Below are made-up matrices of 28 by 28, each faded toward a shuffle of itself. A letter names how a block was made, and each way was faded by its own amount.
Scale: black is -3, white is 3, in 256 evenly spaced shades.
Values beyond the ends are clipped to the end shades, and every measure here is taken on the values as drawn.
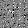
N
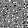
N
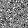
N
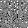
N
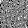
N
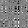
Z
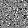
N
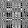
Z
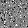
N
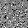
N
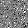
N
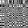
Z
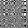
Z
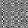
Z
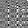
Z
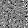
N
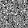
N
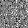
N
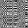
Z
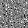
N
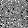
N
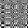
Z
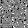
N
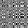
Z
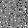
N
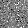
N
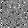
N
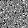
N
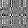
Z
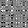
Z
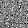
N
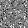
N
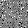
N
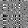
Z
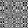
Z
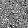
N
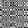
Z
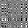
Z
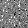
N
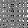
Z
